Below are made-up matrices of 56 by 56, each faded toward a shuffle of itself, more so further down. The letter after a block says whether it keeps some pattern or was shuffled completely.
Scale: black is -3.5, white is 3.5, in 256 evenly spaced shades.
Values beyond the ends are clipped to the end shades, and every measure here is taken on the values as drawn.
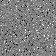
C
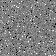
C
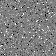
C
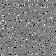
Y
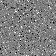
C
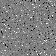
C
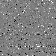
Y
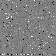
Y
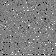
Y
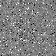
Y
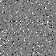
Y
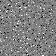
Y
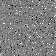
C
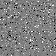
Y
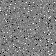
C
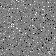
C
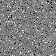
C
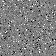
C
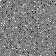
C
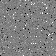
C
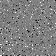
Y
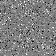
Y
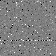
Y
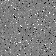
C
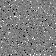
Y
